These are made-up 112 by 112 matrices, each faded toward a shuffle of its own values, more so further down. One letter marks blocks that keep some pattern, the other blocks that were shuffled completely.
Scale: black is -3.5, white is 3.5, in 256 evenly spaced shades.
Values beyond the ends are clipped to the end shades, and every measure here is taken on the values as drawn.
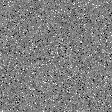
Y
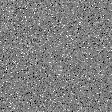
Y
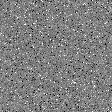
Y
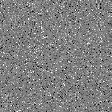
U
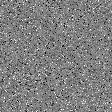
Y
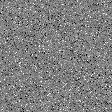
Y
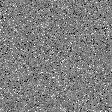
Y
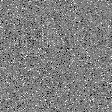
U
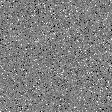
Y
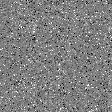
U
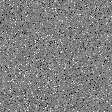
Y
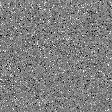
U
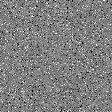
U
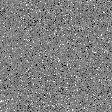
U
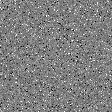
Y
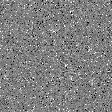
U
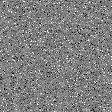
U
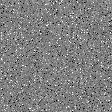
U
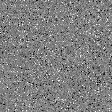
U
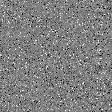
U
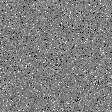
Y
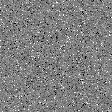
U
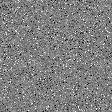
Y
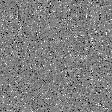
U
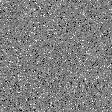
U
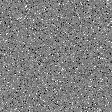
Y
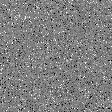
U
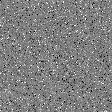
Y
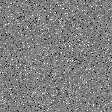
U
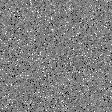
U
